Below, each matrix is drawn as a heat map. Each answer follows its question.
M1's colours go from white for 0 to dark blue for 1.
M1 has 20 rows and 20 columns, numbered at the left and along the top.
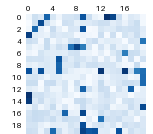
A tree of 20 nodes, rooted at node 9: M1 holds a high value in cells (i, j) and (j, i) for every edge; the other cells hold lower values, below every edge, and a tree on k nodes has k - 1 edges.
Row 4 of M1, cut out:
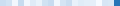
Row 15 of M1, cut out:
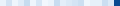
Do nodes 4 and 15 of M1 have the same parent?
yes
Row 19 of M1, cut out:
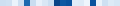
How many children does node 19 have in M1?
4
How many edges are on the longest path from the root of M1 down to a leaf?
2
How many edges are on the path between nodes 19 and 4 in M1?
1
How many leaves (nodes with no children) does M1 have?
13
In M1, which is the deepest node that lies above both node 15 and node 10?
19
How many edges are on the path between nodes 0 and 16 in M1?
2
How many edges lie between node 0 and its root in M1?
1
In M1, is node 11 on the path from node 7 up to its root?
no
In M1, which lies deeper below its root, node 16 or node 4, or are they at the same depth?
node 4
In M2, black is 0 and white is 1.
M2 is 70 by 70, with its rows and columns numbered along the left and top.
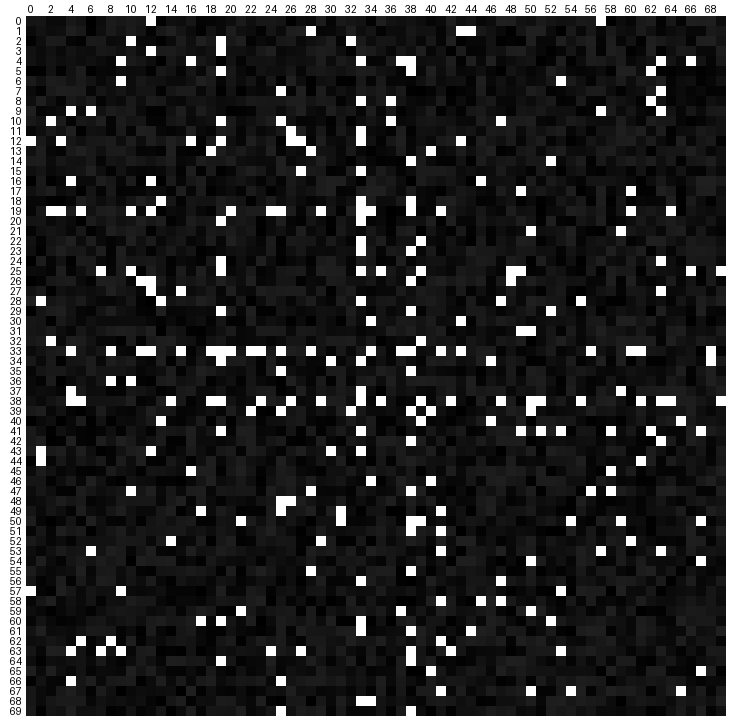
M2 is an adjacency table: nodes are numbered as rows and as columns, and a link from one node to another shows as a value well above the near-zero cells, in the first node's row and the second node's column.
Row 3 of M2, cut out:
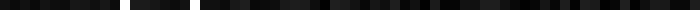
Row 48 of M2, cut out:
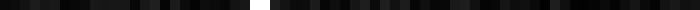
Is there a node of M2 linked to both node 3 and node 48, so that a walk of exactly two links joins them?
no
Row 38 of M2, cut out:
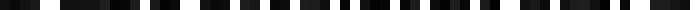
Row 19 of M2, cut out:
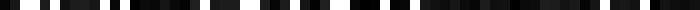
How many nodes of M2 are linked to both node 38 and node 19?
4
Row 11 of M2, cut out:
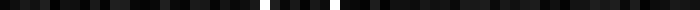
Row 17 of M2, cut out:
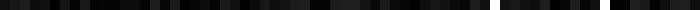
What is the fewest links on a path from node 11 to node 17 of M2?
3
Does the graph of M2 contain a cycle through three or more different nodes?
yes
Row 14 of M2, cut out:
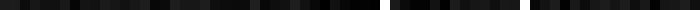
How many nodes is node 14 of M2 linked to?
2
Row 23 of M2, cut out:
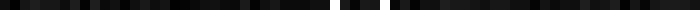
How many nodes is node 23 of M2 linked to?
2
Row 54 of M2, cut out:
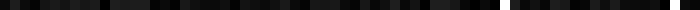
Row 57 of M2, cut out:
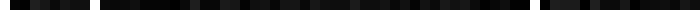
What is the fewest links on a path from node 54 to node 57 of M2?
4
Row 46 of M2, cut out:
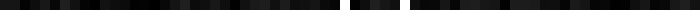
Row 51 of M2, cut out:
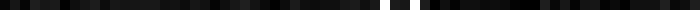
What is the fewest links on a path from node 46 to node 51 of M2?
4
